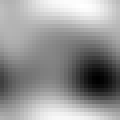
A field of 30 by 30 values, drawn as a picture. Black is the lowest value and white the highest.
The ninth with the lowest average is the middle right. The bottom right is the roughest part. The top left is the calmest part.
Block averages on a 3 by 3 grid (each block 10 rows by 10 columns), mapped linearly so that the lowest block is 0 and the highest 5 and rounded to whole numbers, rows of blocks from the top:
455 / 220 / 341
